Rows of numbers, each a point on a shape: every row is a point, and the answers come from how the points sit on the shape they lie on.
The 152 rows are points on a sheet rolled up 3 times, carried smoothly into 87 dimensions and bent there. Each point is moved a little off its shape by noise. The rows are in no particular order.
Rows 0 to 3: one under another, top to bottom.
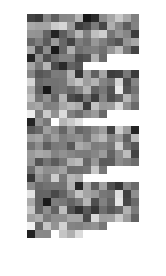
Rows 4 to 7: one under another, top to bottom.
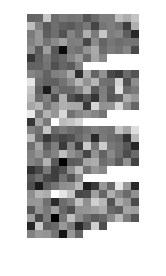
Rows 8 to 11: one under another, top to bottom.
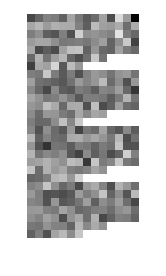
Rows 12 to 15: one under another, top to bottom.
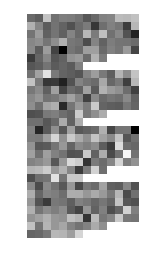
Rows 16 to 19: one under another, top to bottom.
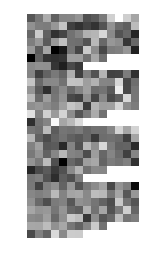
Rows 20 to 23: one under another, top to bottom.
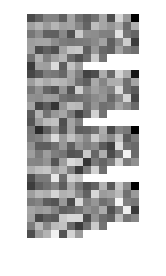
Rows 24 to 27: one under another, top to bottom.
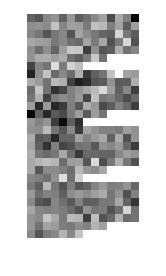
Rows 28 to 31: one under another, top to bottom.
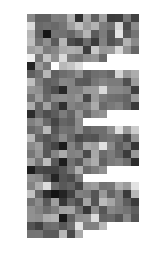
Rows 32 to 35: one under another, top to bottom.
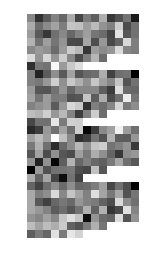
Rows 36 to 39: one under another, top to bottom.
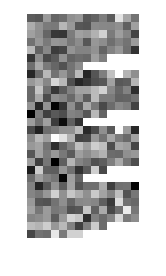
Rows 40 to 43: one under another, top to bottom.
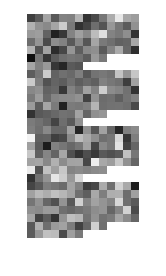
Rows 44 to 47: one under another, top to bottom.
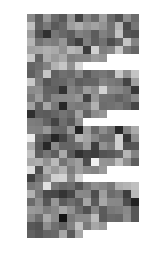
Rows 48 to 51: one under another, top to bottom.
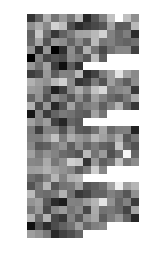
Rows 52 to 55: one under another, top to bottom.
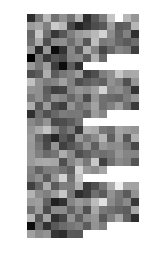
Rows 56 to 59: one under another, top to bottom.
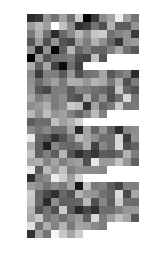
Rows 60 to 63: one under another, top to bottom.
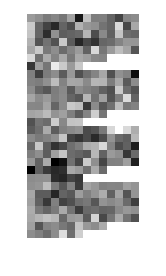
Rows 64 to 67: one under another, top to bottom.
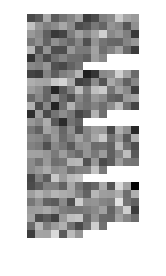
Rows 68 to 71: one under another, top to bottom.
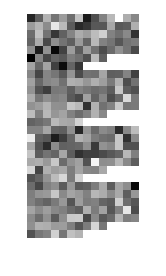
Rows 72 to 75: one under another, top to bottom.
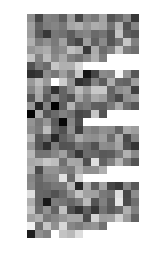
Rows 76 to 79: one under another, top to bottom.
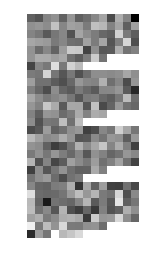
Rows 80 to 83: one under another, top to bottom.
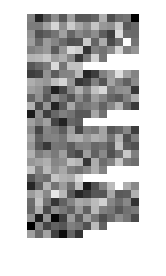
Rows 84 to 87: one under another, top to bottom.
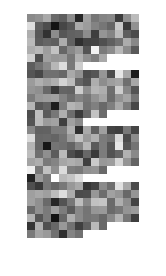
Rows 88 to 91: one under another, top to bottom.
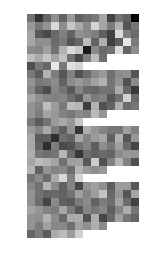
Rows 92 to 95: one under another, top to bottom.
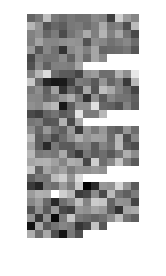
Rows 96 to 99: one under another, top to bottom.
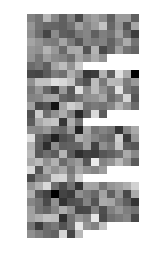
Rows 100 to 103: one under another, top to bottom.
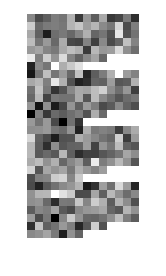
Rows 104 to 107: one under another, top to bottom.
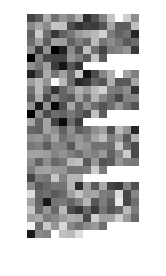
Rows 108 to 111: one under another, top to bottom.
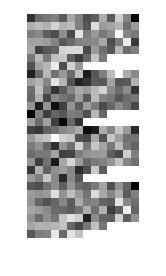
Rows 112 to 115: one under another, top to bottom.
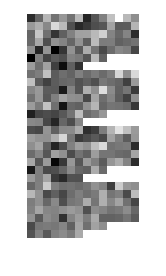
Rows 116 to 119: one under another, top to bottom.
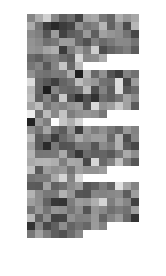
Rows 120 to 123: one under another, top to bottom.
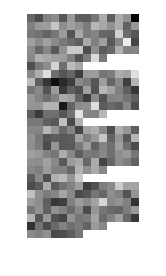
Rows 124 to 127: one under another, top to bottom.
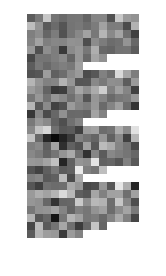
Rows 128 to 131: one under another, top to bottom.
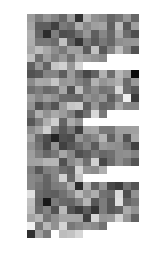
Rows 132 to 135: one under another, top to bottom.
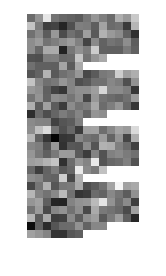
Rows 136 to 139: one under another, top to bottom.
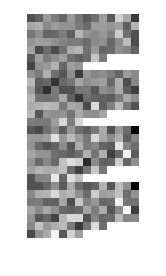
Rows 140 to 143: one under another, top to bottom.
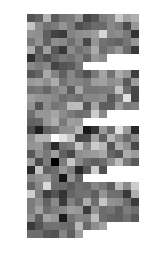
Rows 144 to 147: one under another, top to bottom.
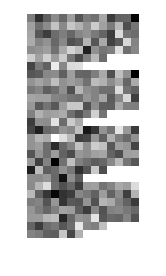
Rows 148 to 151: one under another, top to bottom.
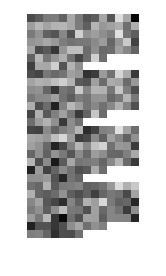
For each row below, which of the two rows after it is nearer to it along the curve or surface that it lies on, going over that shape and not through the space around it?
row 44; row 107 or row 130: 130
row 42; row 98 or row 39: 98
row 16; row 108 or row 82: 108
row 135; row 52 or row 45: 45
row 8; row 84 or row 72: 72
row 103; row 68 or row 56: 56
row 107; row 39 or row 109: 39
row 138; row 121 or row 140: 121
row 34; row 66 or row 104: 104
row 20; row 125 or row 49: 49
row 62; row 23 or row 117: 23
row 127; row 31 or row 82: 82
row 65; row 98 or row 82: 82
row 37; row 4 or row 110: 110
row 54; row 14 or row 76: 76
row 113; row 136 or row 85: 85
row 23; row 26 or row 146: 146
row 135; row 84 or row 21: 21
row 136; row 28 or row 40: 40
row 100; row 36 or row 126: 126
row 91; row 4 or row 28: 4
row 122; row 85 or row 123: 123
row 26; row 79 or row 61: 61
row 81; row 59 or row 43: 43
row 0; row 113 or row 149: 149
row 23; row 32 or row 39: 39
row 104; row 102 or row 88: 88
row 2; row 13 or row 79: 13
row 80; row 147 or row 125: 147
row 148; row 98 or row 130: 130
